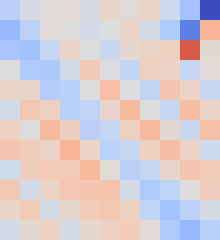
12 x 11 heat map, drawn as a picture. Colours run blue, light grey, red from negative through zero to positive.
Odd patch: rougher, in the top right. Roughest part: top right. Grain: diagonal, down to the right.
